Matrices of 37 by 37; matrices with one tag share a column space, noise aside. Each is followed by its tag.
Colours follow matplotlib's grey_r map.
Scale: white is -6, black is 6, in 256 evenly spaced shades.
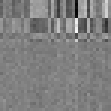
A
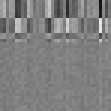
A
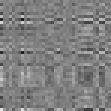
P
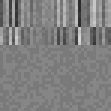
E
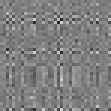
P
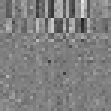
A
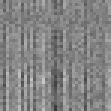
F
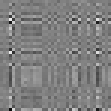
P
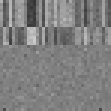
E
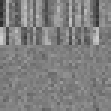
E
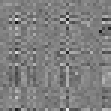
P
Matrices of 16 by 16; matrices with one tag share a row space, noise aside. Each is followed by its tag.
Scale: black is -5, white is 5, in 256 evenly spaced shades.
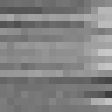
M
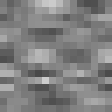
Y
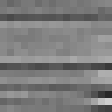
M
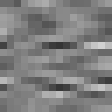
Y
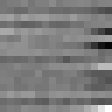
M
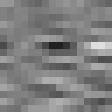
Y
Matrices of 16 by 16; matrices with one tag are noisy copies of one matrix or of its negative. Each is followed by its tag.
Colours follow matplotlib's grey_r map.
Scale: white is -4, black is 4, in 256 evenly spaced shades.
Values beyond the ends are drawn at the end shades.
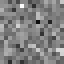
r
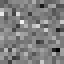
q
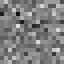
q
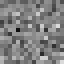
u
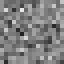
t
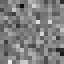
r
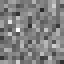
u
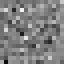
t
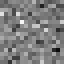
q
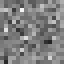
t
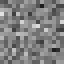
q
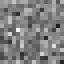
u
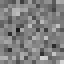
u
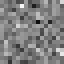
r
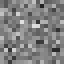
q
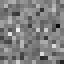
u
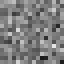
u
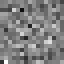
t
